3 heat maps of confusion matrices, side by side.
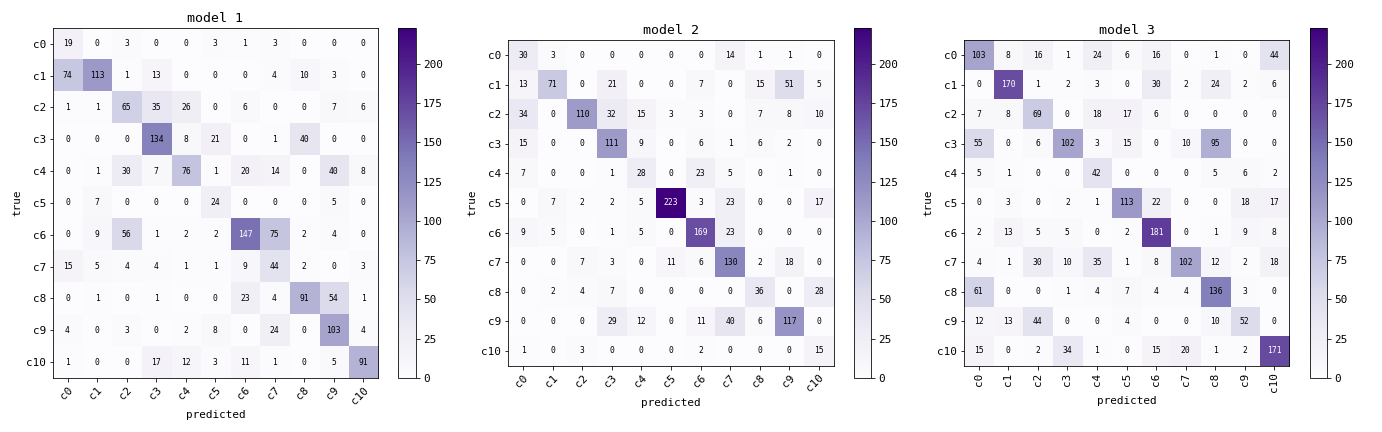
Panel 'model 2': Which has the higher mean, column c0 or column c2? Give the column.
c2
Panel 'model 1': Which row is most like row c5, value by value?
c0
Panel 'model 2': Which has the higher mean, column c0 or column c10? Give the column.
c0
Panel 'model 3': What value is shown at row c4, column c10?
2
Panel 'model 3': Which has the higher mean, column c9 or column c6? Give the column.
c6
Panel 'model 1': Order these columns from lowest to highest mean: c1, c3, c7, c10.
c10, c1, c7, c3
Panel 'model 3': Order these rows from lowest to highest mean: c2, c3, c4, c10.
c4, c2, c10, c3
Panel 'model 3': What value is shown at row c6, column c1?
13
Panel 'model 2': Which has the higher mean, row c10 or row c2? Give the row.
c2
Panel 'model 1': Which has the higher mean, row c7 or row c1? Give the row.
c1
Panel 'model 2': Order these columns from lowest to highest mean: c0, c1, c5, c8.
c8, c1, c0, c5
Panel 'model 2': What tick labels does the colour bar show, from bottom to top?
0, 25, 50, 75, 100, 125, 150, 175, 200
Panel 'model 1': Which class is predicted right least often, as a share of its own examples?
c4
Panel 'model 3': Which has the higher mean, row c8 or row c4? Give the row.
c8
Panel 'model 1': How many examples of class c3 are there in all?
204
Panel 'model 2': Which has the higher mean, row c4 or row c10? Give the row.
c4
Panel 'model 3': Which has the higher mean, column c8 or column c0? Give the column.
c8
